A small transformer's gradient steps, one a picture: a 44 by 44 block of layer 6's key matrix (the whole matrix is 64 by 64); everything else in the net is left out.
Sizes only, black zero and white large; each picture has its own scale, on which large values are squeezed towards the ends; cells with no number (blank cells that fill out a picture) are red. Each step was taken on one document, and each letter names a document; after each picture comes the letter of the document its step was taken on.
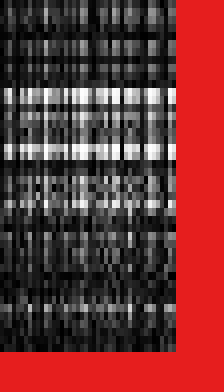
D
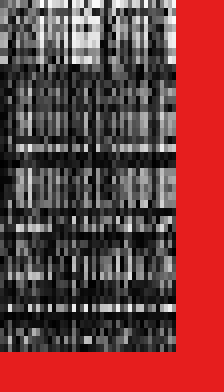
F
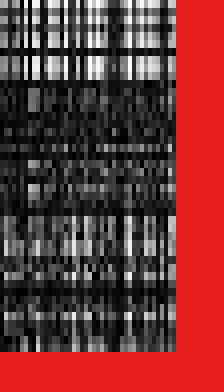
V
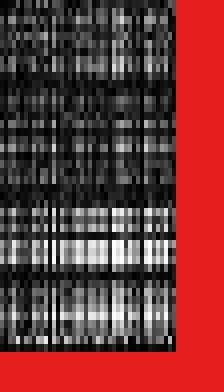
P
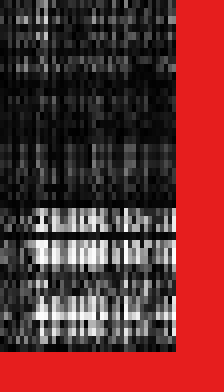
P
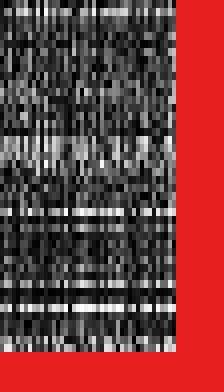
D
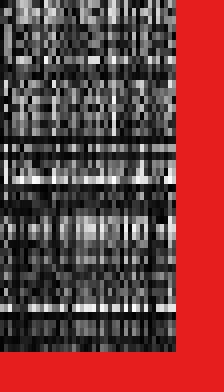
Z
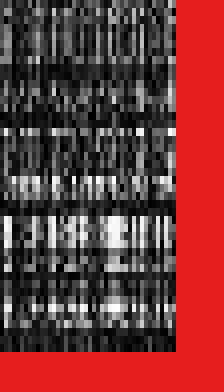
Z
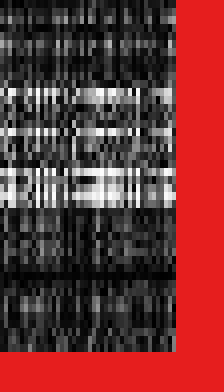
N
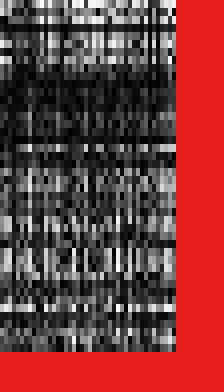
F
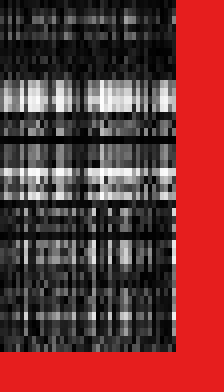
P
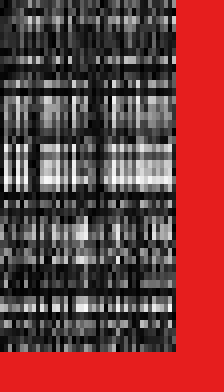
Z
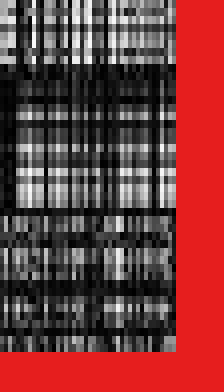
F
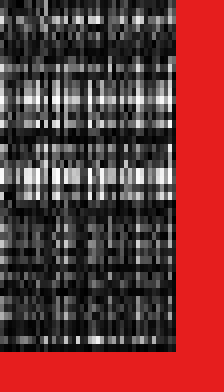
P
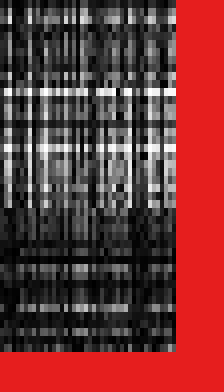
D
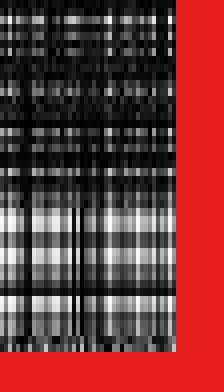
N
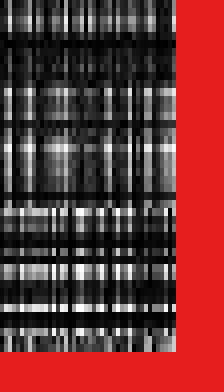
D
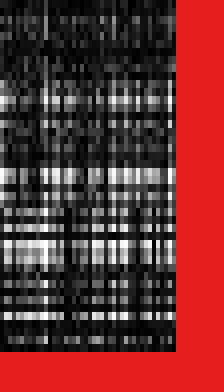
P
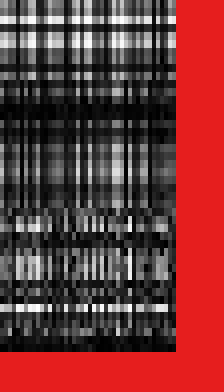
F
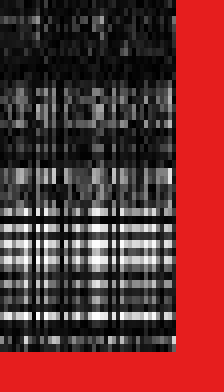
P
